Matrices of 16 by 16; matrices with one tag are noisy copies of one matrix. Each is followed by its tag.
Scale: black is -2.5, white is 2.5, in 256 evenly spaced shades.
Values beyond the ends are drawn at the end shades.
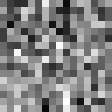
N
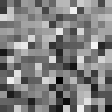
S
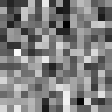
N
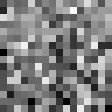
S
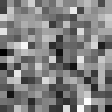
S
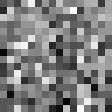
S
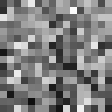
S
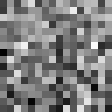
S
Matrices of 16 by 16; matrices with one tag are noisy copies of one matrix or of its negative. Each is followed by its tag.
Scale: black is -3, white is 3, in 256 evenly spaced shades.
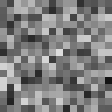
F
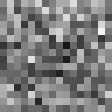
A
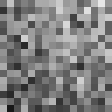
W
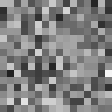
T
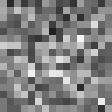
A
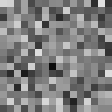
T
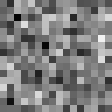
F
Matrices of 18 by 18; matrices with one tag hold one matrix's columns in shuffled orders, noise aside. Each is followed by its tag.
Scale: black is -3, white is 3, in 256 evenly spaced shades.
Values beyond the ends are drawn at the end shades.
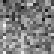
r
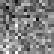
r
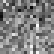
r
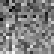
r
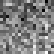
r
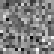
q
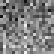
r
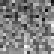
r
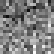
r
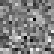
q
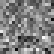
q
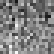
r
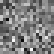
q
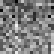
r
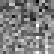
r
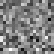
q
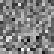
q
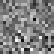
q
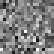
q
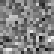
q
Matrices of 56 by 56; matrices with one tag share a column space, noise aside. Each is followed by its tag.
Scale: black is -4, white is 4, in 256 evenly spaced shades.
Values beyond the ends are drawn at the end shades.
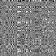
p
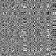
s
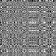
p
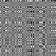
p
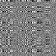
p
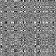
p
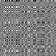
p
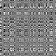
s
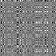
p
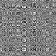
s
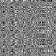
p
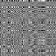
p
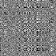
s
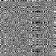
p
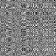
s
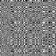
p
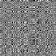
p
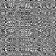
s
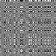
p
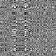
s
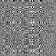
p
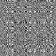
p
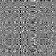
p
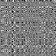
p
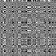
p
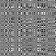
s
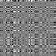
p
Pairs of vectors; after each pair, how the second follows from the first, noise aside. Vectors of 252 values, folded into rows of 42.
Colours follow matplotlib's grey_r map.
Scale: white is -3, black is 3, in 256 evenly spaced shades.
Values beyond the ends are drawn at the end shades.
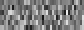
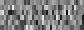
negated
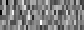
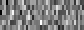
copied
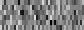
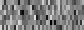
copied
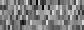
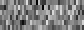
copied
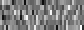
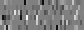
partly zeroed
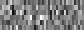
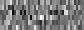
sign-scrambled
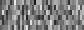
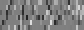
partly zeroed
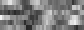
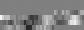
partly zeroed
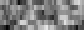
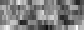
negated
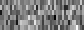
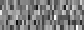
sign-scrambled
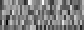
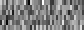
sign-scrambled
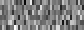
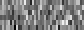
sign-scrambled
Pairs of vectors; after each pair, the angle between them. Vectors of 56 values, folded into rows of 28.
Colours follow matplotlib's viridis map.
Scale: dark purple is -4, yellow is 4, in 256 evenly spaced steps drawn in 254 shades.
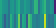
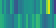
orthogonal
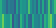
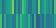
orthogonal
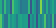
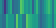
partly opposed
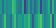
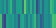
partly opposed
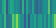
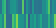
nearly parallel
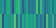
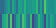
orthogonal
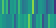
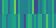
partly aligned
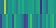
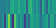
partly aligned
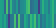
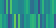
nearly parallel
